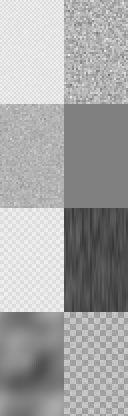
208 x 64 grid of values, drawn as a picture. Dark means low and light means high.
It is made of 4 by 2 panels. Panel 1,1: very high, checkered, faint in contrast. Panel 1,2: high, fine-grained. Panel 2,1: high, fine-grained, faint in contrast. Panel 2,2: middling, flat. Panel 3,1: very high, checkered, faint in contrast. Panel 3,2: low, streaked downward, faint in contrast. Panel 4,1: middling, smooth. Panel 4,2: high, checkered.
